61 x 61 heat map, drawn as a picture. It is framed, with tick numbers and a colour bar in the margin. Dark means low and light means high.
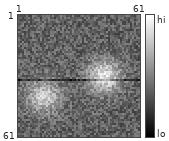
Row 33 differs from the rows beside it. The ninth with the highest average is the middle right. There is no overall slope. Two bumps rise from the field.
